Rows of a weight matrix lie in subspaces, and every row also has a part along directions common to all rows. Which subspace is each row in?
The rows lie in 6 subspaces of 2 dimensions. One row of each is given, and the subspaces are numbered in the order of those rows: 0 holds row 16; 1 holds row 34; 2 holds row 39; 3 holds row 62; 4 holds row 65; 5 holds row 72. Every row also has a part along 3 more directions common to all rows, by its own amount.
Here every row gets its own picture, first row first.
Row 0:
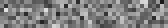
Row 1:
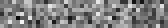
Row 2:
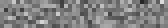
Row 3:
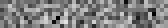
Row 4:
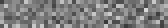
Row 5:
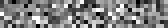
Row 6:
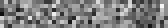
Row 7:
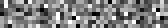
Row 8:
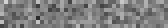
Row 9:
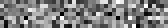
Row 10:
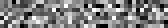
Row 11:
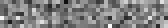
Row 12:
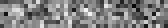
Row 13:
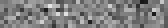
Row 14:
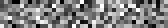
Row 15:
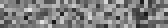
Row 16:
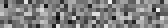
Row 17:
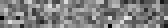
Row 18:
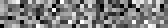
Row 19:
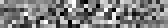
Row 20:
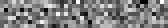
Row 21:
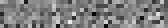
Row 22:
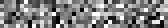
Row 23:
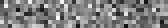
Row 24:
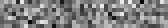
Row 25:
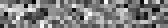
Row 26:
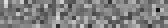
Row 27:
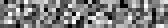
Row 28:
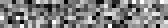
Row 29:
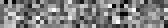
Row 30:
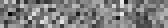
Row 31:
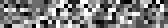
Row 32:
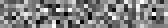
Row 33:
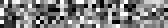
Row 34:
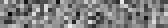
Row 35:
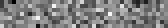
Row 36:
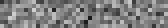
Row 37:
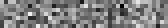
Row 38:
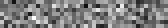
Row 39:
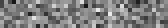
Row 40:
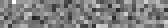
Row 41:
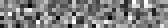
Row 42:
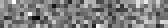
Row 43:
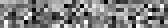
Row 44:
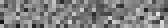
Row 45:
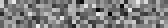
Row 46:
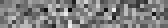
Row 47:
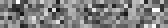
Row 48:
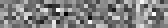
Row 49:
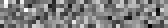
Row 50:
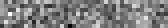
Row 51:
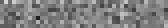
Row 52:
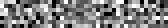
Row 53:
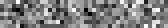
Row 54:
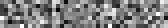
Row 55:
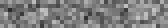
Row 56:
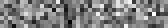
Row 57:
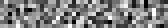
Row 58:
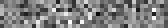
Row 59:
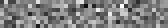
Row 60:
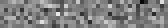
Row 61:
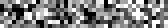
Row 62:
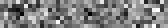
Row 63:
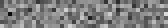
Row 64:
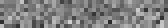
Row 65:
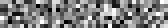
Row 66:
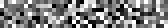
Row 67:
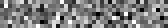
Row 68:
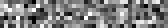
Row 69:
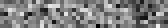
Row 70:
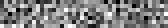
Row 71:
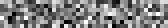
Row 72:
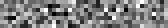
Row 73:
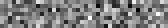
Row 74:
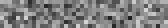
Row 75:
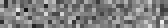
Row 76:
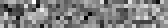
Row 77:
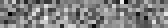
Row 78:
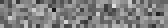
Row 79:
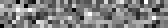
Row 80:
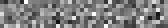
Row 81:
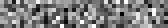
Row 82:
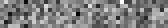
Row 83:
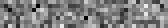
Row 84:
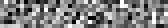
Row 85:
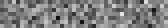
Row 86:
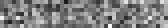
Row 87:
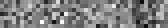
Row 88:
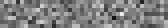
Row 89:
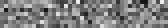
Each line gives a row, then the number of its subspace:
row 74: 4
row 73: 4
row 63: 1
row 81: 1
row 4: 0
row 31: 5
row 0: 5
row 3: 1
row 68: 3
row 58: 5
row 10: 2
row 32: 5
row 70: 1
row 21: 0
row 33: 2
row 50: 1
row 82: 1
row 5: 2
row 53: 3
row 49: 0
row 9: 4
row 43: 4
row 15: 3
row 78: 4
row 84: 1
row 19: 5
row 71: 4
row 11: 4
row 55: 3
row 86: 4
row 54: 4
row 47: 3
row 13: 5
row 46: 5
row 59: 2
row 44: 0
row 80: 0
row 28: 4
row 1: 4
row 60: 5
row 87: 3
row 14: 2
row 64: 0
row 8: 2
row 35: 2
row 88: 5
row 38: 2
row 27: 1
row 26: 0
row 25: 3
